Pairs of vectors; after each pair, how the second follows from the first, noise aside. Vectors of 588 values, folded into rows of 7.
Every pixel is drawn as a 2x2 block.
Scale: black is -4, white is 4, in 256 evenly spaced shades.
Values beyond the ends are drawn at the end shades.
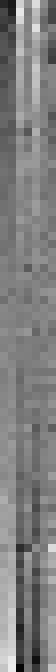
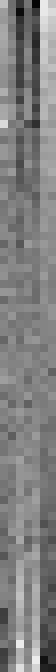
reversed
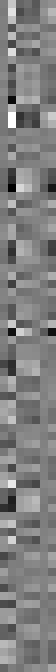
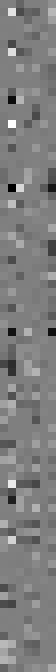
partly zeroed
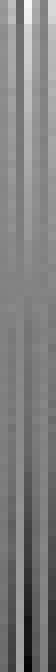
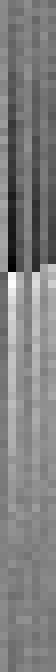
wrapped around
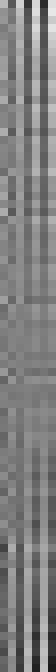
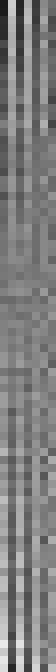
reversed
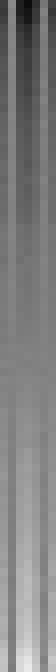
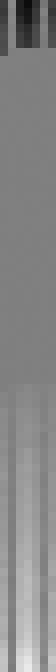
partly zeroed
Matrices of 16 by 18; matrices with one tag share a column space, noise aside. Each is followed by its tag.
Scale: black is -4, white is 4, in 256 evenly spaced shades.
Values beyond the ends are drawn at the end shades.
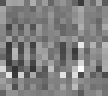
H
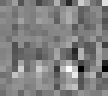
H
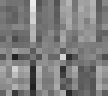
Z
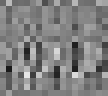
H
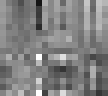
Z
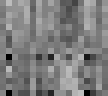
Z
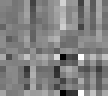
Z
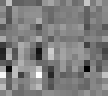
H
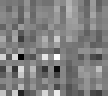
Z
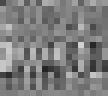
H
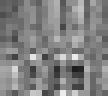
Z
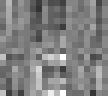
Z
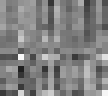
Z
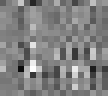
H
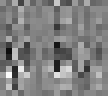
H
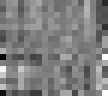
Z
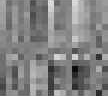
Z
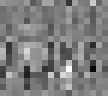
H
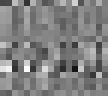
H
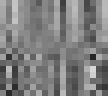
Z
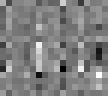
H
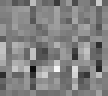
H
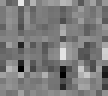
H
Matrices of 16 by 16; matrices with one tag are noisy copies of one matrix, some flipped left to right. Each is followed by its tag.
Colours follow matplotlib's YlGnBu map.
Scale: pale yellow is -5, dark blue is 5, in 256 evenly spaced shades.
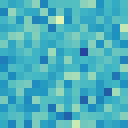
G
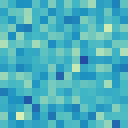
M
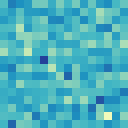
M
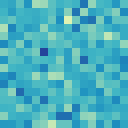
G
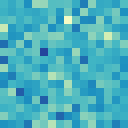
G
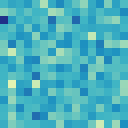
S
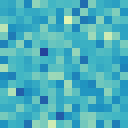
G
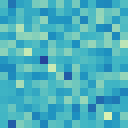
M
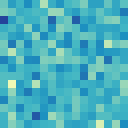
S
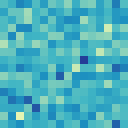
M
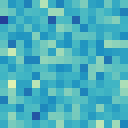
S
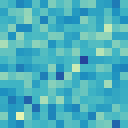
M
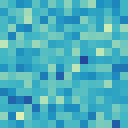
M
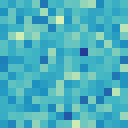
G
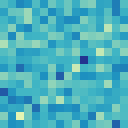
M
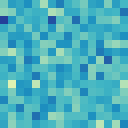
S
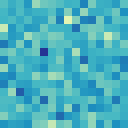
G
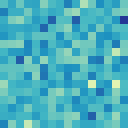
S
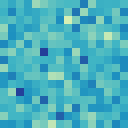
G
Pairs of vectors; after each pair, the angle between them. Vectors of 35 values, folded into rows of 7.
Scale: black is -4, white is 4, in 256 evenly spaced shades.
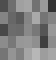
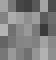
orthogonal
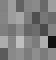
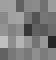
nearly parallel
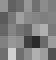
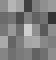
partly opposed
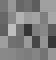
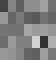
partly opposed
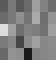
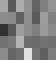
nearly opposite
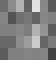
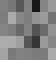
nearly opposite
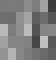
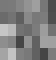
partly aligned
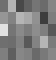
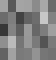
nearly opposite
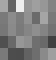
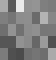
nearly parallel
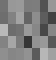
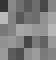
orthogonal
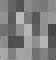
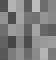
orthogonal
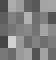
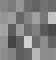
partly opposed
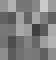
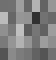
orthogonal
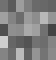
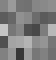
nearly opposite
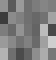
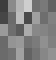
orthogonal
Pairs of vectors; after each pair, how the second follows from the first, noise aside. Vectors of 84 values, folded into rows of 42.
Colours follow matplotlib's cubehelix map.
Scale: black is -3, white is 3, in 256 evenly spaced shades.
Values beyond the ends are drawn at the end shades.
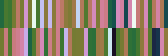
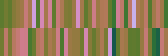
shrunk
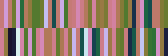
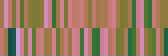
shrunk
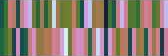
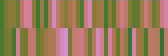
shrunk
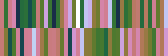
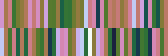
reversed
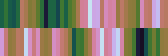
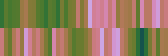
shrunk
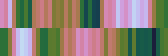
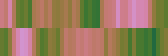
shrunk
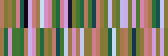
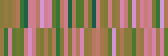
shrunk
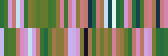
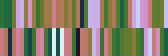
reversed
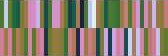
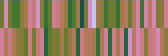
shrunk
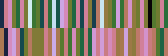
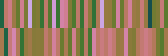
shrunk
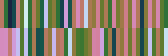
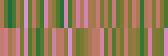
shrunk
